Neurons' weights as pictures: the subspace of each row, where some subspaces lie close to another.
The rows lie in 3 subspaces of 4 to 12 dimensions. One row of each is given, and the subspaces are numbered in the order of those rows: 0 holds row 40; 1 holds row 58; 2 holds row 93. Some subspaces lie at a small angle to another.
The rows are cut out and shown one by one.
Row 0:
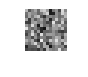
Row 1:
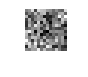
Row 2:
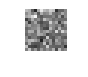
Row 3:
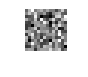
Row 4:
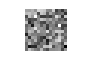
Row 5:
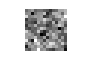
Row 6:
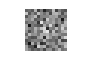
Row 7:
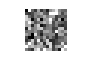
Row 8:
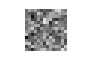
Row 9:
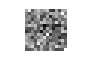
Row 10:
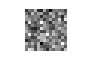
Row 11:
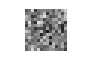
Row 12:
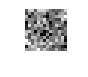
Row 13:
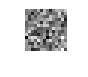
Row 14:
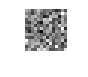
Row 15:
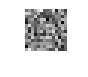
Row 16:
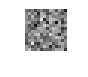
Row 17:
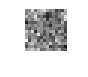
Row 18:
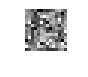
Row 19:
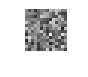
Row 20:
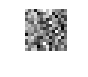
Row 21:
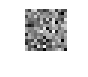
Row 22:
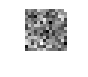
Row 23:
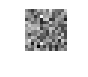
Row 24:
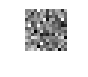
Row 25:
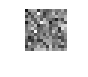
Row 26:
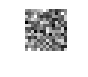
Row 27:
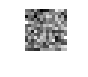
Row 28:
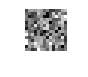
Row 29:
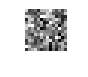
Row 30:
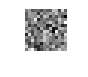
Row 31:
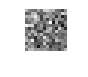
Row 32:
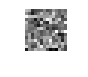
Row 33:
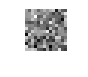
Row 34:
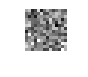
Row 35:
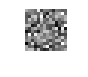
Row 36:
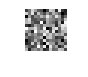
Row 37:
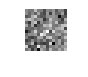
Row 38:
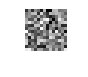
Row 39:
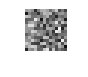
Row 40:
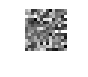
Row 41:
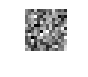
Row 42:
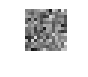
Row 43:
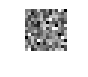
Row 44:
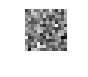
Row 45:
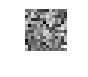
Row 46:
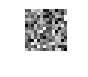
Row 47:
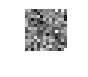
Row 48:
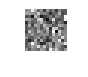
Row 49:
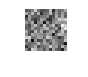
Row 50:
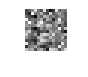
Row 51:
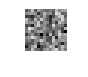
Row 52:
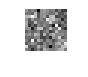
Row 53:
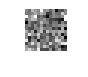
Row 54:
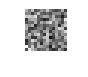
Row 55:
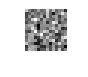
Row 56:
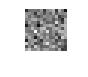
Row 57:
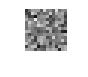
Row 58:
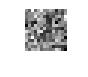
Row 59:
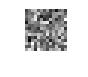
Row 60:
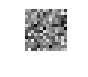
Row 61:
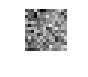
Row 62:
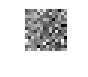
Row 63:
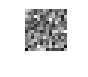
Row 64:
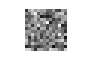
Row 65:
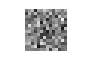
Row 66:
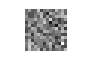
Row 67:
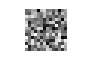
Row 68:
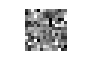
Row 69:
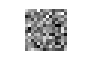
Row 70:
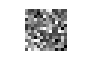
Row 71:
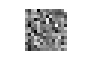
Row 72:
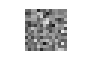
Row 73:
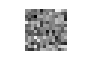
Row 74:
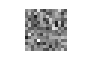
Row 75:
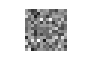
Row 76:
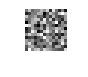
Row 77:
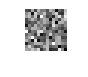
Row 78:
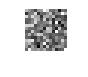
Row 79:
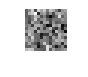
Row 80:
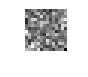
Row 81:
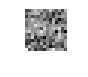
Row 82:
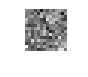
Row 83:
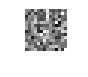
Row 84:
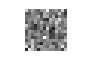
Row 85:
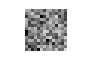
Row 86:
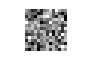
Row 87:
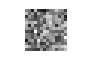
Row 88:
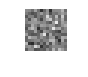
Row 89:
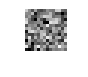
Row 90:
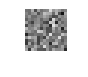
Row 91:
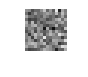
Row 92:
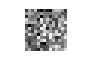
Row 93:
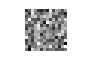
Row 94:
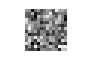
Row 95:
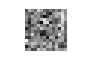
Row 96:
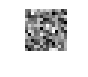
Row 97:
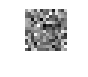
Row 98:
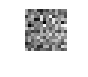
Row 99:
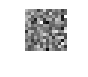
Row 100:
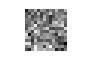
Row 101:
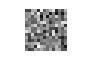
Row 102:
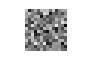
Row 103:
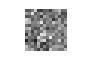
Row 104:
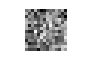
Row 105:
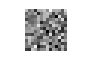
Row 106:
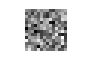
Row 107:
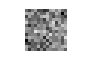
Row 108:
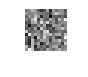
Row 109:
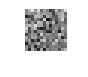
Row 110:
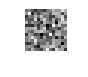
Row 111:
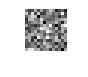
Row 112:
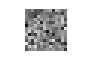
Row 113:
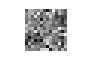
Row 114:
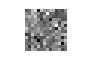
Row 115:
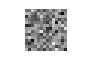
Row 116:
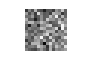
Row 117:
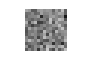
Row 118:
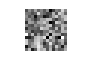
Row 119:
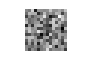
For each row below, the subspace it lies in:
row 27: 1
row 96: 0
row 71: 2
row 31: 1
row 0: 2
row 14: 0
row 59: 0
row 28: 1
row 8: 2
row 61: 1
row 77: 0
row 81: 0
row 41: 1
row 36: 2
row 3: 0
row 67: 2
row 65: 1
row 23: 0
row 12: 1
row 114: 2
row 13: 2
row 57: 0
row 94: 0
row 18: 0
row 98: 2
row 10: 0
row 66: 2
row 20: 1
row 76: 2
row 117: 0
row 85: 0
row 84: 0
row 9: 2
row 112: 2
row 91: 2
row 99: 0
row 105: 1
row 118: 1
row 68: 2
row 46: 1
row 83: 2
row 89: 0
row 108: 0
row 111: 2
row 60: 2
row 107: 1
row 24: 2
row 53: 1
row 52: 2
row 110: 0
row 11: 0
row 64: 0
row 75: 2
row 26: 1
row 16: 2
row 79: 0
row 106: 2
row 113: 2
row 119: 0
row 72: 2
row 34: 2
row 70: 2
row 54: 0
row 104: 1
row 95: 0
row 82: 2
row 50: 0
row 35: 2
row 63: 0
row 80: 0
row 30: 0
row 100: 2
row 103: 0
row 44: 2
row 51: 0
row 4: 0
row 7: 2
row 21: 1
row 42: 2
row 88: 2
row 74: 2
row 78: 1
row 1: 1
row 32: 0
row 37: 0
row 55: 2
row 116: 1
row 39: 2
